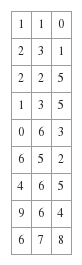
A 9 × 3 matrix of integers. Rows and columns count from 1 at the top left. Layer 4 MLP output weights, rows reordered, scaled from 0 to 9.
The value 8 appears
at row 9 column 3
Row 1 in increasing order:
0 1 1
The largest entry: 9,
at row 8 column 1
